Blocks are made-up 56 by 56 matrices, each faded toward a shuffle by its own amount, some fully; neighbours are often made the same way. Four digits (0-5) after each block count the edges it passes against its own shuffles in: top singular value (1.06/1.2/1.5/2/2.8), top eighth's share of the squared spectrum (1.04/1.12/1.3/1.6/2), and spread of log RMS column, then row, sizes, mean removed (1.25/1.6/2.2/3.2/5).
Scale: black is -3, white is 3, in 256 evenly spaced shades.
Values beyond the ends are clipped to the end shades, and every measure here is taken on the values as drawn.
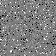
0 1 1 1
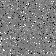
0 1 0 1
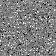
2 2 0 0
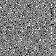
3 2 1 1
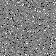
1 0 0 0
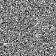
2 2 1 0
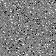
2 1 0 0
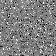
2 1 0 0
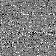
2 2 0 2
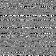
2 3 0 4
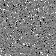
0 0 0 0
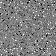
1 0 0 0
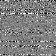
3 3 0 4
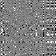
4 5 3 2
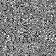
3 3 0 1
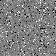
2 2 1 0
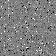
2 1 0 0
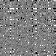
4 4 2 2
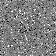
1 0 0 0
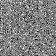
2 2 0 0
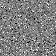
0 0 0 0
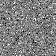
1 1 0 1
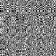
4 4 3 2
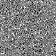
3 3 1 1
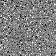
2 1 0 0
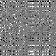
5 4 2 3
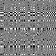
5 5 3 4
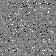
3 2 0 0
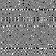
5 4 2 3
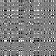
5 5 3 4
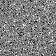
0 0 0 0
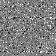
1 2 0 2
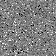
1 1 0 1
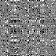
4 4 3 2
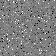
0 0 0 0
